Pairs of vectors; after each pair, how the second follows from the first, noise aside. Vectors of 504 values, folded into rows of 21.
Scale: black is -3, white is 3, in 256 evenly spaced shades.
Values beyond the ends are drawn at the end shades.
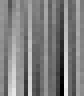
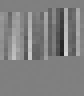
partly zeroed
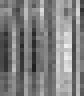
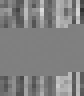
partly zeroed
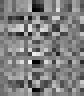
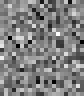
shuffled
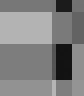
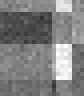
negated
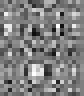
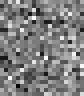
shuffled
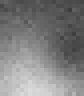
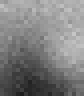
negated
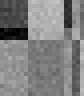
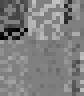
partly zeroed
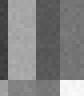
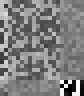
sign-scrambled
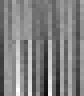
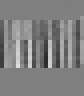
partly zeroed
